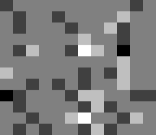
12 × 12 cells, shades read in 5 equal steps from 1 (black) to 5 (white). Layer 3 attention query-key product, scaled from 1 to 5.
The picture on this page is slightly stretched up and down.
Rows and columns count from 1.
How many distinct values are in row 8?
3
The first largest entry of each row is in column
2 10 9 7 7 10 1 10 7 8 7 8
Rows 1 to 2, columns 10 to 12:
3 2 3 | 4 3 3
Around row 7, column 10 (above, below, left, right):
4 4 2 3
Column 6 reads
3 3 2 3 2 3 3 3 2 3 4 3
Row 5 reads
3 2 4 3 3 2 5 4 3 1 3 3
